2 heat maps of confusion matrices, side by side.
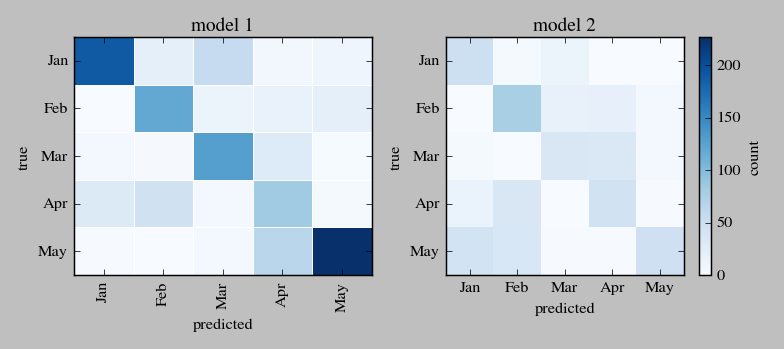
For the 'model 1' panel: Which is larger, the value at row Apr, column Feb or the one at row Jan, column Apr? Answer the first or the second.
the first
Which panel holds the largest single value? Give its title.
model 1
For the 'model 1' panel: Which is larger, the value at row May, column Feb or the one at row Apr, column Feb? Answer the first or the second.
the second
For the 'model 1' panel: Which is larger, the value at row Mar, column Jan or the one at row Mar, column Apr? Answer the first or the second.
the second
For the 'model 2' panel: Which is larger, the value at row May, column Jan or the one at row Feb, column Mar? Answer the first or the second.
the first
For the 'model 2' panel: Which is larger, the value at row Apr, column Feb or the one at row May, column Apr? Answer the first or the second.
the first
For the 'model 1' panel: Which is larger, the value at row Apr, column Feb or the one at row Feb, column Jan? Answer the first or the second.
the first
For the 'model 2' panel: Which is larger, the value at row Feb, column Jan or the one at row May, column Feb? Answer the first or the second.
the second
